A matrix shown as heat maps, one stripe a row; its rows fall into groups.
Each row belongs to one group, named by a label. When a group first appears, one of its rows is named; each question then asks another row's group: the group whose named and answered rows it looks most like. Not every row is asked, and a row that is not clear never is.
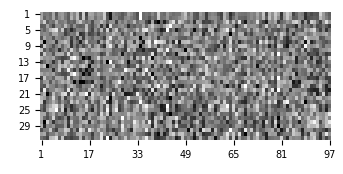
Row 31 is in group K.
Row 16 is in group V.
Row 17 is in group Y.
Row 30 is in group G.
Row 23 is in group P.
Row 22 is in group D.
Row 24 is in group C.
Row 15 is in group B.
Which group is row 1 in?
P
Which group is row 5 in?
C
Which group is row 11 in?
Y
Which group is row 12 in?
V
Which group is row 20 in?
Y
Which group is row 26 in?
D
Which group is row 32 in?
C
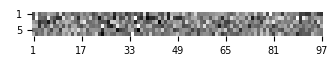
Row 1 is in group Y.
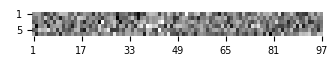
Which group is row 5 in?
C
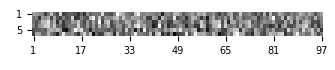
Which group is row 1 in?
B
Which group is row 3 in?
C
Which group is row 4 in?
C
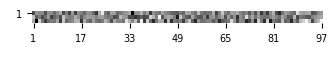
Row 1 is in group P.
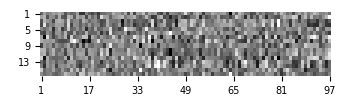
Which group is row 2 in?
D
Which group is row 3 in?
Y
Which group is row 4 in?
Y
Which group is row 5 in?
B
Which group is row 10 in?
D
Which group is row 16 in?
G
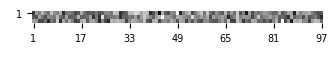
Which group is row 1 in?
G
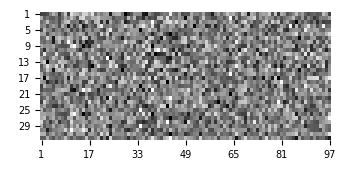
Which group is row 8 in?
B
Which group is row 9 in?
V
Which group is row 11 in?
K
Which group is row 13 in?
B
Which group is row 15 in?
Y
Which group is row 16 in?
G
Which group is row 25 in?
P
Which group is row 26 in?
V
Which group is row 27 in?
D
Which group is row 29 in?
P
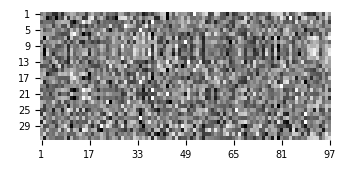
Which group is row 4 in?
B
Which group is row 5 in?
P
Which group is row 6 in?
V
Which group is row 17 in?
V
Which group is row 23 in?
D
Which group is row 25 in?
B
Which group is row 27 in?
P
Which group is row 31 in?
K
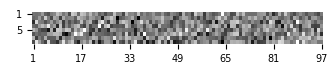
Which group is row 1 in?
G
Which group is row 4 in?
C
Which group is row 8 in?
K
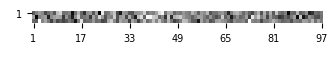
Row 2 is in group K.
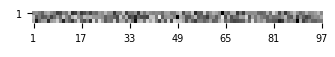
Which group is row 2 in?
G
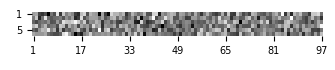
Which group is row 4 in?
D
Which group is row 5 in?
C
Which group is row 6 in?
V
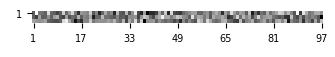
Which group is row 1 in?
K
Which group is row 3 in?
V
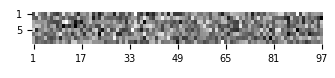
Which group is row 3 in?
V
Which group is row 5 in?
P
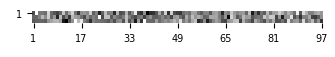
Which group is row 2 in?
C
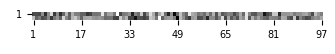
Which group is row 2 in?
G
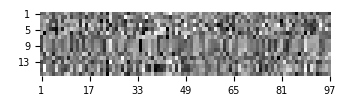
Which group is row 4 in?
P
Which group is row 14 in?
K
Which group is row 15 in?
K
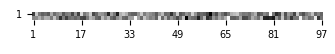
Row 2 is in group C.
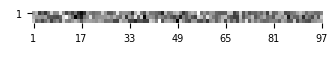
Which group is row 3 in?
G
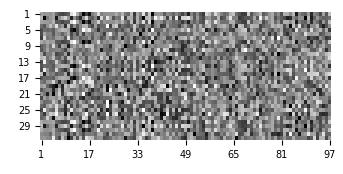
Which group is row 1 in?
V
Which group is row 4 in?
C
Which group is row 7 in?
Y
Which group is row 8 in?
V
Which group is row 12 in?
D
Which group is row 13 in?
K
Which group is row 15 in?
K
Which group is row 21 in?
B
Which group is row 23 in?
D
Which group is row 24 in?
C
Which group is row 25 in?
K
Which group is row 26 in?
C
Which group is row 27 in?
Y
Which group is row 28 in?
V
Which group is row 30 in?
V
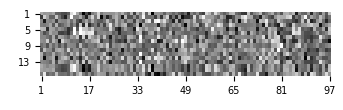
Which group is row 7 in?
P
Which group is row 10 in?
Y
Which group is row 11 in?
P
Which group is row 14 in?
V
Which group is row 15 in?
V
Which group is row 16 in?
K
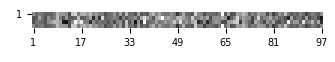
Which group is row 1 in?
G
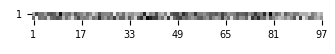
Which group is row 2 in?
K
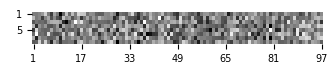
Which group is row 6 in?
K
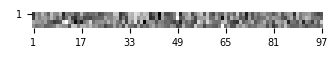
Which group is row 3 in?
V
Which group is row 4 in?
G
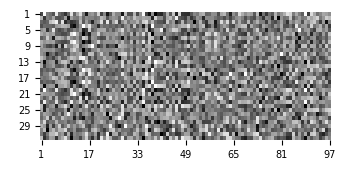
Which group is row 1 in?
K
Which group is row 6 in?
V
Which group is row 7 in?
Y
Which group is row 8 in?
V
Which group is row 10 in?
V
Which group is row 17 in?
C
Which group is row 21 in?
V
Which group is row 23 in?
K
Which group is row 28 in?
K
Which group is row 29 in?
B
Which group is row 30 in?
B
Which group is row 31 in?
C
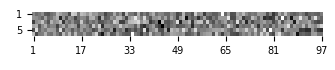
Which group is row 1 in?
G
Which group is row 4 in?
D
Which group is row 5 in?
Y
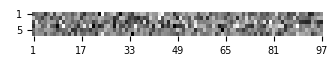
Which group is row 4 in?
K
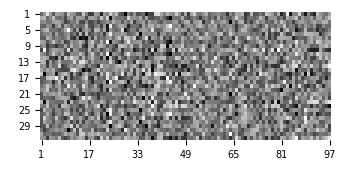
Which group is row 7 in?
B
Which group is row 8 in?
D
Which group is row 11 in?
D
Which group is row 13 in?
B
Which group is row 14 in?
D
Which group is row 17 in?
C
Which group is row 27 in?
K
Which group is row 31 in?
G
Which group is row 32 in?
D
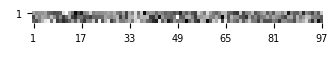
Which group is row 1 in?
V
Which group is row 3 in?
C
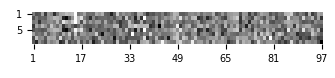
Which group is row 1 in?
B
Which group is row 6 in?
P
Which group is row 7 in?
Y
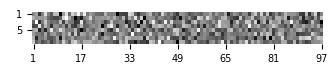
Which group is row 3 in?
Y
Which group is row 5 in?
B
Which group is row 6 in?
P
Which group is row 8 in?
G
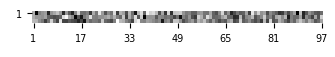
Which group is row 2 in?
V
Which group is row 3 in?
B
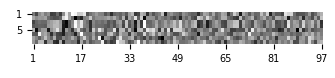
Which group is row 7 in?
D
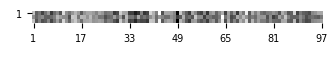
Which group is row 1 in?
G
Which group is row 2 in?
G
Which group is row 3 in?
G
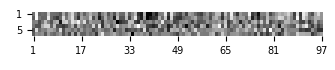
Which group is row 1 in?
K
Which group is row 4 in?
C
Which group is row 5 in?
Y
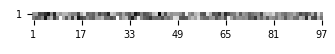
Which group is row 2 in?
B
